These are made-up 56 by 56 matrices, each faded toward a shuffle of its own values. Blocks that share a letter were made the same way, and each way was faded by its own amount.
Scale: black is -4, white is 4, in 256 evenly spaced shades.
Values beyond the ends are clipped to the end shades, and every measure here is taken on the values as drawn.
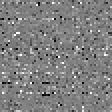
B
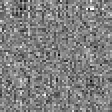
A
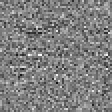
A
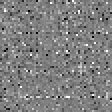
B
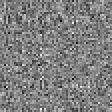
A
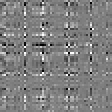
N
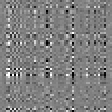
N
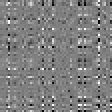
N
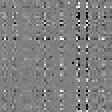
N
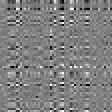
N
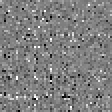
B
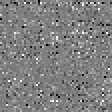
B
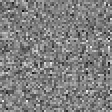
A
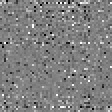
B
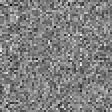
A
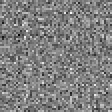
A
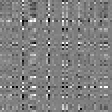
N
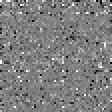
B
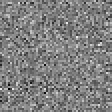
A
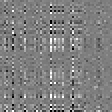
N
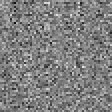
A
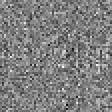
A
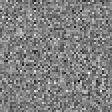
A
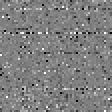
B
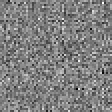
A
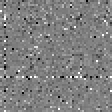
B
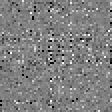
B
